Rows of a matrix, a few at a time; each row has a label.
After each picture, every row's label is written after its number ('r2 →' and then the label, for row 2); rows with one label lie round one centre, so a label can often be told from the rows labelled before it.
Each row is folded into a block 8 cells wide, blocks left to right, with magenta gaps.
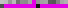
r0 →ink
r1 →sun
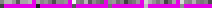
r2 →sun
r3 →sun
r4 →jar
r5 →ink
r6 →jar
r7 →jar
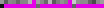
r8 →sun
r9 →ink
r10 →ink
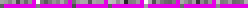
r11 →ink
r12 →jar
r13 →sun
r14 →ink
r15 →jar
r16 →ink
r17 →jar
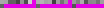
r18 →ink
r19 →ink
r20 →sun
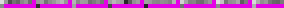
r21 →jar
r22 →sun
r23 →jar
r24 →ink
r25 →sun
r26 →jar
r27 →jar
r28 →jar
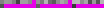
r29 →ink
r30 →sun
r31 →ink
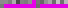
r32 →ink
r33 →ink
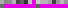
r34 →ink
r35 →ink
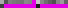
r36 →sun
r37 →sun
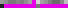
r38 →sun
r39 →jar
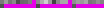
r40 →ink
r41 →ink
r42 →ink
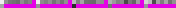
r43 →jar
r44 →jar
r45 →sun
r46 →ink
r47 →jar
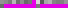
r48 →ink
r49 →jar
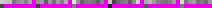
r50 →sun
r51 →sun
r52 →jar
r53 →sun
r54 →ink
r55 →jar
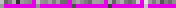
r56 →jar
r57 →jar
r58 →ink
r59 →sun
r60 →jar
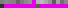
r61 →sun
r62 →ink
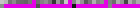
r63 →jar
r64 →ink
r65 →sun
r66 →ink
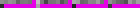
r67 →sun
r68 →jar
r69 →sun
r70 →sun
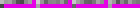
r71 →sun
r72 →jar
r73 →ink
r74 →jar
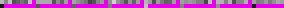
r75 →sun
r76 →ink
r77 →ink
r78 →ink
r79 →jar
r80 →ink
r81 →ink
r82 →sun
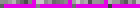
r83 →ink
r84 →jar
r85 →ink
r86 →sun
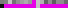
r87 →sun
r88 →jar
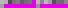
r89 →jar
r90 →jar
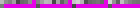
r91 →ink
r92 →ink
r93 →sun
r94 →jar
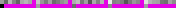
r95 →sun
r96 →jar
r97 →ink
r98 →jar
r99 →jar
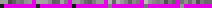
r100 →sun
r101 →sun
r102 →sun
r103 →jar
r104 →jar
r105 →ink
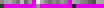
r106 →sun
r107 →jar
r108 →sun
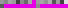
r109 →ink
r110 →ink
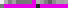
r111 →jar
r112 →sun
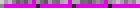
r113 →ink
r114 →sun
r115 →sun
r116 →sun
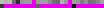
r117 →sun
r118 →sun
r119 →sun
